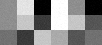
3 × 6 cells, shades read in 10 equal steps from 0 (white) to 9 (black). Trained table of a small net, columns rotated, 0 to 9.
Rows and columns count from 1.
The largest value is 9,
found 2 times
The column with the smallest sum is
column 4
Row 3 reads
5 7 2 3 6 5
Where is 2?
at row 2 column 2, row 2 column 5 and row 3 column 3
